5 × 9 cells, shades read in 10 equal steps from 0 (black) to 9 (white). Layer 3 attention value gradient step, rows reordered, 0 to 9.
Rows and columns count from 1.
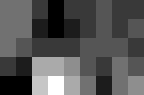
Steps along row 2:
same down down up up up down up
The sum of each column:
14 12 18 17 16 14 12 15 15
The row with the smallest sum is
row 2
